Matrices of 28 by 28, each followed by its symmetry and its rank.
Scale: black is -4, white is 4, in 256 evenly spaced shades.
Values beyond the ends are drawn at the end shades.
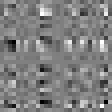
antisymmetric, rank two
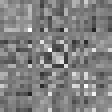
symmetric, rank three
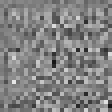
neither, rank five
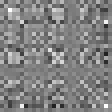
symmetric, rank three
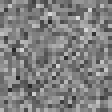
antisymmetric, full rank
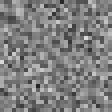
antisymmetric, full rank
